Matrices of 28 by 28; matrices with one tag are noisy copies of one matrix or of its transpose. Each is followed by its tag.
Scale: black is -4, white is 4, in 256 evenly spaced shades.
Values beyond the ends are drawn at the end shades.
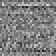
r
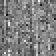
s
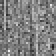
s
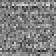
r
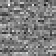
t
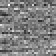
t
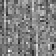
s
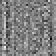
r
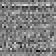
r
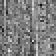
s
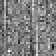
s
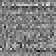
r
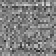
r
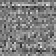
r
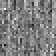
t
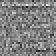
r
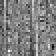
s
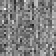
t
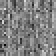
t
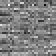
t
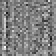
r
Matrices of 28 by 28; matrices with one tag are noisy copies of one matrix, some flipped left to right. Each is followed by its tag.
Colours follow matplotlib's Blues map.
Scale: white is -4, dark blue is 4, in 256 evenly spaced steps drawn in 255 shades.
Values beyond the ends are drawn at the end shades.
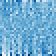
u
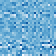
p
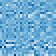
p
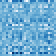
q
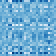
q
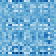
q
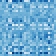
q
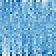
u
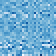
p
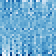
u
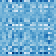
q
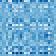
q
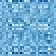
q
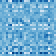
q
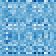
q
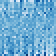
u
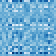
q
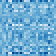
q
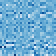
p
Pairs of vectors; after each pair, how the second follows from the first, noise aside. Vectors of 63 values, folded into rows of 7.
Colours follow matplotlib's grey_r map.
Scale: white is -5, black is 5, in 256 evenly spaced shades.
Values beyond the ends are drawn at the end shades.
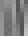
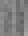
shrunk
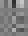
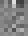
negated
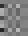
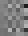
reversed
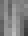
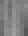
shrunk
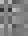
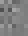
shrunk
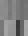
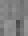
shrunk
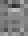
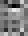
scaled up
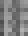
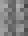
wrapped around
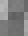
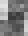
scaled up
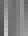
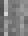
wrapped around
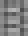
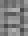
copied
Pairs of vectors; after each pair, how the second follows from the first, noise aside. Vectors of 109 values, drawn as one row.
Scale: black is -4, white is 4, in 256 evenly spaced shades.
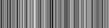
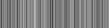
shrunk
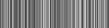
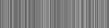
shrunk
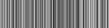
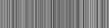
shrunk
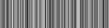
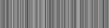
shrunk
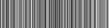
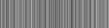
shrunk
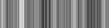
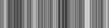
reversed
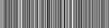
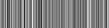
wrapped around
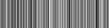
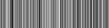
reversed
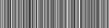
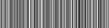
reversed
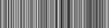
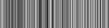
reversed
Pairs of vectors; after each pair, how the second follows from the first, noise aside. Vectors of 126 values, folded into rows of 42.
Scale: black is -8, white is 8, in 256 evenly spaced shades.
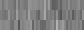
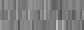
copied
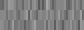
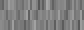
copied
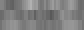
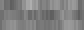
copied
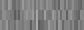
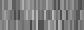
scaled up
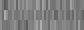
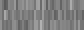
copied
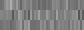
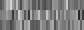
scaled up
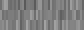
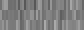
copied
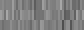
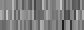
scaled up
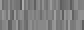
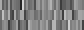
scaled up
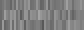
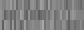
negated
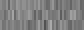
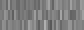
negated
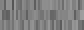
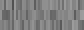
copied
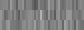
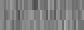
copied
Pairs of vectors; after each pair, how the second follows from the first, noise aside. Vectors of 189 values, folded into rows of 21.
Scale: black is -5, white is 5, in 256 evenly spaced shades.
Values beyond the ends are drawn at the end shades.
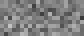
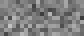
copied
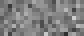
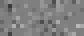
partly zeroed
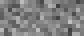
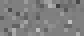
partly zeroed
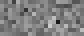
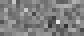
negated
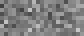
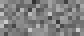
sign-scrambled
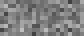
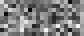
scaled up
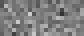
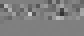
partly zeroed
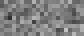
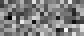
scaled up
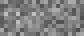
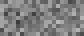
negated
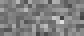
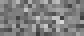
copied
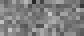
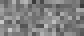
copied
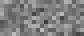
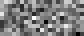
scaled up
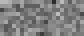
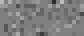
partly zeroed
